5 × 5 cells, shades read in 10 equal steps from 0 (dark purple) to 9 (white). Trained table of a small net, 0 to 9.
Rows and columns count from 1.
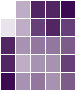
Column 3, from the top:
1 2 4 5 4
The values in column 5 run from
0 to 3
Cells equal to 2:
3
